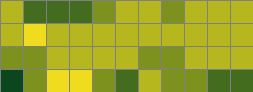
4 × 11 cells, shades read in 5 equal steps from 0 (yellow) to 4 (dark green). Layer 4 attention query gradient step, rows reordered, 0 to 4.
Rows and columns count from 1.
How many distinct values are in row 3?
2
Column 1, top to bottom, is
1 1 2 4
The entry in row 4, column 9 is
2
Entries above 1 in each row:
5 0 4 8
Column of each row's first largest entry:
2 1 1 1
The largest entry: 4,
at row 4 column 1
